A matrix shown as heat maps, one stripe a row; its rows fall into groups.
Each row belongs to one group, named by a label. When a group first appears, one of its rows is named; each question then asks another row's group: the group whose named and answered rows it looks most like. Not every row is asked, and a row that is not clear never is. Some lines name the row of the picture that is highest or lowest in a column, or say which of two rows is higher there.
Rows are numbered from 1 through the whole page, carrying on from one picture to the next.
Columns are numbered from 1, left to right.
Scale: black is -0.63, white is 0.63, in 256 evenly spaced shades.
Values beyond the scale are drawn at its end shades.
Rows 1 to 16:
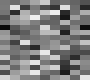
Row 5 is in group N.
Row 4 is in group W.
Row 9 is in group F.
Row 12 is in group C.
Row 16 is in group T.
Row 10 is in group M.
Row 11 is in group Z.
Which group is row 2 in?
N
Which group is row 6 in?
Z
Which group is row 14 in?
C
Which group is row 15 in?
W
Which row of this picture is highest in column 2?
2
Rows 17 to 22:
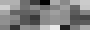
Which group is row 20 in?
M
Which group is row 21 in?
M
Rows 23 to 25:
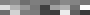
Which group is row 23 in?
N
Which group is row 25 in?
N
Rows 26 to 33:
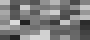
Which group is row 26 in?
C
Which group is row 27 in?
F
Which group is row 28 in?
C
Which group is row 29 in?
F
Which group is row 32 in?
Z
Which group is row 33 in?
Z
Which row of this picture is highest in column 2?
30
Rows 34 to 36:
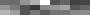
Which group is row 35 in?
M
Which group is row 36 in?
T
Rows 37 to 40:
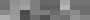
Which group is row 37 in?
N
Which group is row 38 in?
N
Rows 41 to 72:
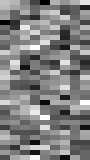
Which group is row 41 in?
T
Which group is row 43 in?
C
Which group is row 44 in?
M
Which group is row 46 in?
F
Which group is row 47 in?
W
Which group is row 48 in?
C
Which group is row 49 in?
Z
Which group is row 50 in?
W
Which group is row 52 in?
M
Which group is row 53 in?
N
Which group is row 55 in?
C
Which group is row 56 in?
T
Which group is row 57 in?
M
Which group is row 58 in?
M
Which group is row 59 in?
N
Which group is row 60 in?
C
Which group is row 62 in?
W
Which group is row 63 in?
W
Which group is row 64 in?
Z
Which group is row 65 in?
N
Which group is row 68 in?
T
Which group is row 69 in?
M
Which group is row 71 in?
M
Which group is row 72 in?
W
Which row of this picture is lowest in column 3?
54
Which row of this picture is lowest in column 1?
45
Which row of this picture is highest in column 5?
64
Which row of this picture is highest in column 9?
61
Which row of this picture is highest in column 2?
53
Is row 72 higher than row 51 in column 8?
Yes
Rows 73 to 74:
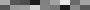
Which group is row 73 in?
M
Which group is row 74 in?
W
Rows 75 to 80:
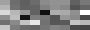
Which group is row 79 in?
W
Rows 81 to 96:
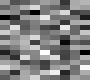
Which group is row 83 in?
M
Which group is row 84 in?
Z
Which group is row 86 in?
N
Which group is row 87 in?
T
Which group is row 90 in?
W
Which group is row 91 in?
Z
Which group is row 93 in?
T
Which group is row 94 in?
T
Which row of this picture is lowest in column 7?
89
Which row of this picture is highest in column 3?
92
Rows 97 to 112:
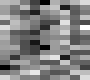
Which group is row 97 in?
T
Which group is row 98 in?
C
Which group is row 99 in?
M
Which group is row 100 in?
T
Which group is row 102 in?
T
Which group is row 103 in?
M
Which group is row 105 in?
M
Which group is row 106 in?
T
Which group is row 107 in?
M
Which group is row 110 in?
Z
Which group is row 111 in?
W
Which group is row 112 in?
T
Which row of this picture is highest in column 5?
108
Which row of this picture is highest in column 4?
111
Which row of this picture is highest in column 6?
108
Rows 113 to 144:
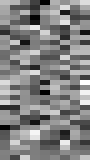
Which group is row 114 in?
M
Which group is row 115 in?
C
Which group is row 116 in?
M
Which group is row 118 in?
W
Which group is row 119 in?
Z
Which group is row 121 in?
N
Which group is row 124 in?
N
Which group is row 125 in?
F
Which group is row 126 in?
M
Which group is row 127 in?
W
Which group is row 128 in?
C
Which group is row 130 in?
C
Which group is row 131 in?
T
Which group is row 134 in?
Z
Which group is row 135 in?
C
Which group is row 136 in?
T
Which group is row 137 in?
M
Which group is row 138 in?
Z
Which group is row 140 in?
W
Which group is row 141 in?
N
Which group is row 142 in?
N
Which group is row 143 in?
N
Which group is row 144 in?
F
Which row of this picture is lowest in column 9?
119
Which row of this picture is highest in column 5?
119
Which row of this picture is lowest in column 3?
121
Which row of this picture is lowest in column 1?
138
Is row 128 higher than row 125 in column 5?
Yes
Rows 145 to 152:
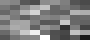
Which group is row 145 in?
M
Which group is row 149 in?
N
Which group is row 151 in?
W
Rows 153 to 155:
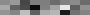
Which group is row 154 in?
M
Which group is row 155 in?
C
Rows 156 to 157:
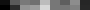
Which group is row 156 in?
Z
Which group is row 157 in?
Z
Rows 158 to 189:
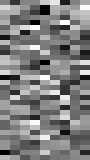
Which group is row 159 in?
T
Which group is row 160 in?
T
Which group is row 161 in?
F
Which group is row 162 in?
M
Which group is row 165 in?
Z
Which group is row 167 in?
W
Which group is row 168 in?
Z
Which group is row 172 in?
T
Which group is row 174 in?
C
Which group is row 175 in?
W
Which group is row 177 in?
N
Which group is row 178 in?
M
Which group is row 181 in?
M
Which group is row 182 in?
W
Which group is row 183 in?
W
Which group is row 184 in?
C
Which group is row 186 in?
M
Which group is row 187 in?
M
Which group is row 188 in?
Z
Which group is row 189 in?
T
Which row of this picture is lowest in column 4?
162
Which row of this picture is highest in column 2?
177
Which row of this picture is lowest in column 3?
164
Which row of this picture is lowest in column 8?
174
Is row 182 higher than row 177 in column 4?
Yes
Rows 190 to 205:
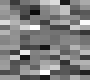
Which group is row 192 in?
M
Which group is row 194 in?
T
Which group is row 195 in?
W
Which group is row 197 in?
N
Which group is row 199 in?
T
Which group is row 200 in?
F
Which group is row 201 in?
N
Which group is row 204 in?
Z
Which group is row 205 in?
T
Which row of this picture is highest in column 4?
195
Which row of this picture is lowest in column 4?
192
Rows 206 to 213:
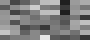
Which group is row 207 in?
W
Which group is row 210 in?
F
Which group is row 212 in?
T
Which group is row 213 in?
Z
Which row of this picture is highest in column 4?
207
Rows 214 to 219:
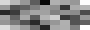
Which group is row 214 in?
T
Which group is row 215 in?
F
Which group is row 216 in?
Z
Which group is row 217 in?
C
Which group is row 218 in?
M
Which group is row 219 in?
T
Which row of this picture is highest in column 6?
217
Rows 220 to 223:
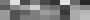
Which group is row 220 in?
N
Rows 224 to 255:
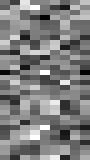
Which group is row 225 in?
W
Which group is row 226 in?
T
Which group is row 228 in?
N
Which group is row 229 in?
N
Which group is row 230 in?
N
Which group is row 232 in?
C
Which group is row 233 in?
C
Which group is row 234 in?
Z
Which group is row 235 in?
T
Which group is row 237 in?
N
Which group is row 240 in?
N
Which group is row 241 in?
W
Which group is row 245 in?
C
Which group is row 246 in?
C
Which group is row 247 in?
N
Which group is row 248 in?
N
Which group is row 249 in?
Z
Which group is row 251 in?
W
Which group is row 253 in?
M
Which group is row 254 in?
M
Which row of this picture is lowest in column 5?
227
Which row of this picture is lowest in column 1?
238
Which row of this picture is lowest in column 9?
238
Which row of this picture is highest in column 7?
240
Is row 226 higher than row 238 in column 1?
Yes
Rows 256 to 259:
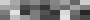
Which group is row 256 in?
T
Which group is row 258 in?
N
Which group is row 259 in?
N
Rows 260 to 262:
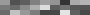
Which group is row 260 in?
F
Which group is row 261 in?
Z
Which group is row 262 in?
N
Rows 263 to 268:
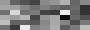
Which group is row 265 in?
N
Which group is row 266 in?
C
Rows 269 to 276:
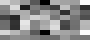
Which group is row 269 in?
T
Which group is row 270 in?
N
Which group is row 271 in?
C
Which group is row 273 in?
F
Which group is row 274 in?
F
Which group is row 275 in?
T
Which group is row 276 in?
N
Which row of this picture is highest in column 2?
270
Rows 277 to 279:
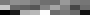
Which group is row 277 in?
N
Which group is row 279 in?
Z
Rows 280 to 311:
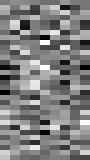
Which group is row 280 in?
N
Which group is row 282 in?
M
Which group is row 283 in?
W
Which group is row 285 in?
N
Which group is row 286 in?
F
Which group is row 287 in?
T
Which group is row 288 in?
Z
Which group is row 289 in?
N
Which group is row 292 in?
W
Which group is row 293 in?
Z
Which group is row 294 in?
C
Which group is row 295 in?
Z
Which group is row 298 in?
Z
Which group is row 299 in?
M
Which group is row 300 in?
W
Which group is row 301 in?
M
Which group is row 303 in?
M
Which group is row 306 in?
T
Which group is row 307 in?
W
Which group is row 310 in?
T
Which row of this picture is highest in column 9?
304
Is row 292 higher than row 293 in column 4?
Yes
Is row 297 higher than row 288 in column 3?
Yes
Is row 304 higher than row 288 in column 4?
No
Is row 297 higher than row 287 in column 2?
No
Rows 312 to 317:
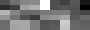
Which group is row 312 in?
Z
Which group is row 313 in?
Z
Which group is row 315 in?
M
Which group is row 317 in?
N
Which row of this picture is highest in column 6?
315
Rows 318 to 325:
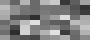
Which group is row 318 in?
C
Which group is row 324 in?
F
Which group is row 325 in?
M
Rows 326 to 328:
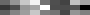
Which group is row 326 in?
W
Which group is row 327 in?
Z
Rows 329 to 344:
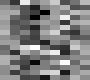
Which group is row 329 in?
F
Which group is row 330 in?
M
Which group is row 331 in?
T
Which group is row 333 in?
F
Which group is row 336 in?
M
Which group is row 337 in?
T
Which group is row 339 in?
F
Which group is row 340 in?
T
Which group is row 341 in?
M
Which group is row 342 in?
N
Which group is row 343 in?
F
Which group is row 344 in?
T
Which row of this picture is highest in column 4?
338
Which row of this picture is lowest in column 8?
335
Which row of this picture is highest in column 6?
339
